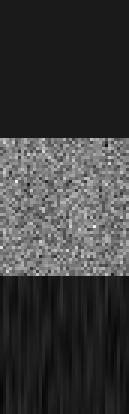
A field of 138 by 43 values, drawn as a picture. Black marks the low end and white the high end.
It is made of 3 by 1 panels. Panel 1,1: very low, flat. Panel 2,1: middling, fine-grained, strong in contrast. Panel 3,1: very low, streaked downward, faint in contrast.
